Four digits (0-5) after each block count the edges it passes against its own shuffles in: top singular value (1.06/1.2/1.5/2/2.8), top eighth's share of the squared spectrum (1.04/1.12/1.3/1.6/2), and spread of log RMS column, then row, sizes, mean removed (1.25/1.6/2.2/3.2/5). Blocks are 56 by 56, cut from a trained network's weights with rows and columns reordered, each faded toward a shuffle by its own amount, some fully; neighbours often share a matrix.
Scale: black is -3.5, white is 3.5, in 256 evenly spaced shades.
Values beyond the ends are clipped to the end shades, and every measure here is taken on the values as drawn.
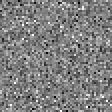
0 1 0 0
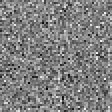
0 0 1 0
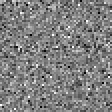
2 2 0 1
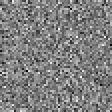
3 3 2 1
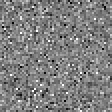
0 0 0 0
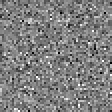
1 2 1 0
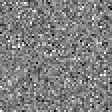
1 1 0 0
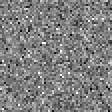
1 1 1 0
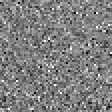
0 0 0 0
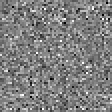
2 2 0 2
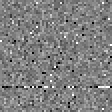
3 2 0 1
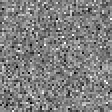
0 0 0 0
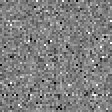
2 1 0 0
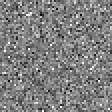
1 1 0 0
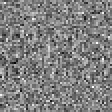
3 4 1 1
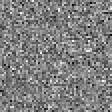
2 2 0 1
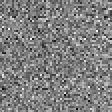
2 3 0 2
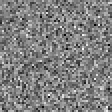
1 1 0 0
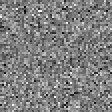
2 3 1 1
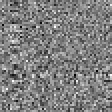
3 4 2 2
